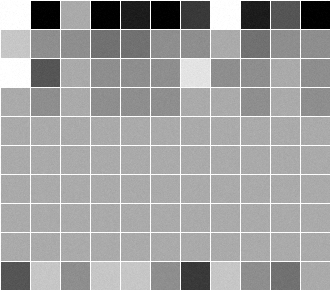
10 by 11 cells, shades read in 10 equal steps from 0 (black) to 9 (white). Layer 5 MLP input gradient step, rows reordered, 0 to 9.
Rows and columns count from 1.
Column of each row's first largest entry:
1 1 1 1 1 1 1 1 1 2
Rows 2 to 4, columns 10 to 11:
5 5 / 6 5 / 6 5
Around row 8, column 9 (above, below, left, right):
6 6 6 6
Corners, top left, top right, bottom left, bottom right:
9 0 3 6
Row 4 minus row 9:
0 -1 0 -1 -1 -1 0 0 -1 0 -1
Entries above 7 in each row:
2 0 2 0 0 0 0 0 0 0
